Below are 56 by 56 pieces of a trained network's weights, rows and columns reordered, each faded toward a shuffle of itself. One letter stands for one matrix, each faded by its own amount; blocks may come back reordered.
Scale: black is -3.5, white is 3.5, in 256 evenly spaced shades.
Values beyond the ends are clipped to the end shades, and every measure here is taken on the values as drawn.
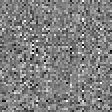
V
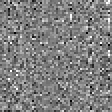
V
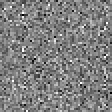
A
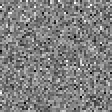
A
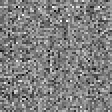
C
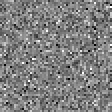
A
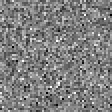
A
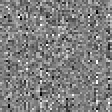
V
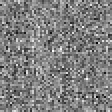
C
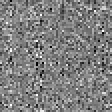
V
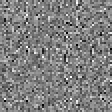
V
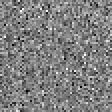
A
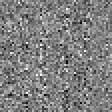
V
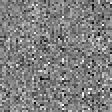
V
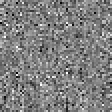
V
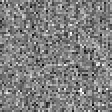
C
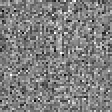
C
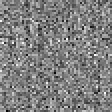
C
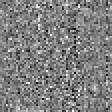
V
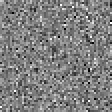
A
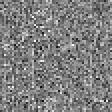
C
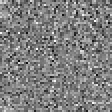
A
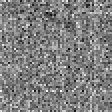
C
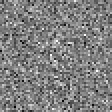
A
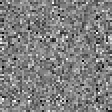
V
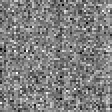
C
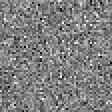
A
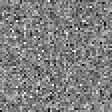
A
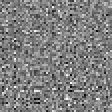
V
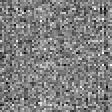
C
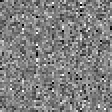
V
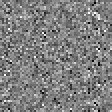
V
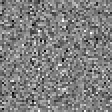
A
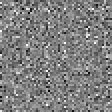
V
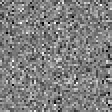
V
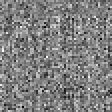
C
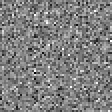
A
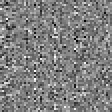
V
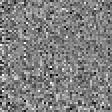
V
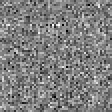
C
